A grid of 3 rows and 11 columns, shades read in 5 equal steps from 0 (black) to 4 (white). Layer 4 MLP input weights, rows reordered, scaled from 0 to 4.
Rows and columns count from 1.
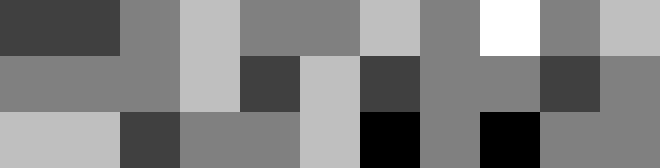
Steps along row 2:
same same up down up down up same down up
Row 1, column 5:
2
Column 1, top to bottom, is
1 2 3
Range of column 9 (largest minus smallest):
4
